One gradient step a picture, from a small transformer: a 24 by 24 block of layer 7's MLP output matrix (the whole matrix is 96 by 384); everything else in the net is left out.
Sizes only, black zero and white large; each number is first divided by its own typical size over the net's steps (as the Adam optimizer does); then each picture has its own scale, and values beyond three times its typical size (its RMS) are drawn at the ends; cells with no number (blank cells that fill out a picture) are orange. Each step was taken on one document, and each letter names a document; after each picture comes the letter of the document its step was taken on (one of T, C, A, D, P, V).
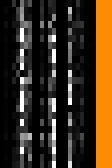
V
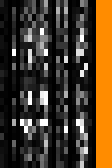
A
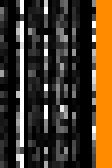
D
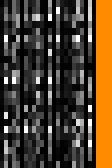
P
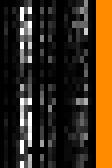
V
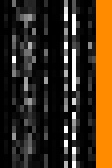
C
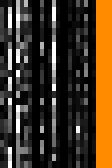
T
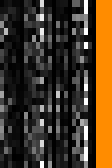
A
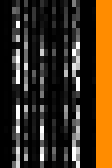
C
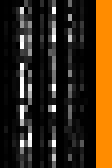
V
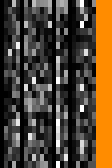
P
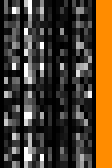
P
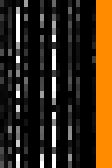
T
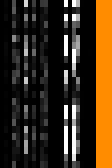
C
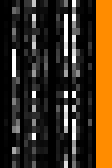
C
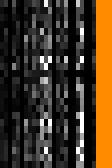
A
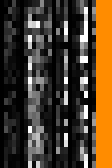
A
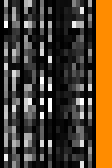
P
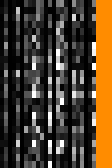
D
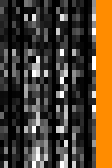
D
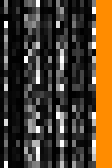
D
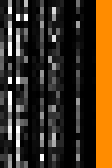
T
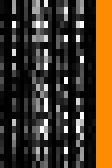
A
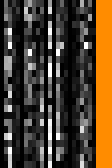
P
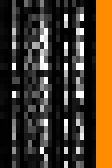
A
